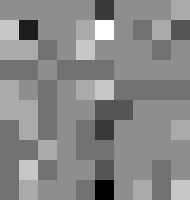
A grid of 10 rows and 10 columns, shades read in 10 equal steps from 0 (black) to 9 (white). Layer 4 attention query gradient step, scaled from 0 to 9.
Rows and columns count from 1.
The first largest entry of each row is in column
10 6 5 3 6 1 2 3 2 10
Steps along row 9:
up down up same down up same down up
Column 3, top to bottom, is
5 5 4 5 4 4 4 6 4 5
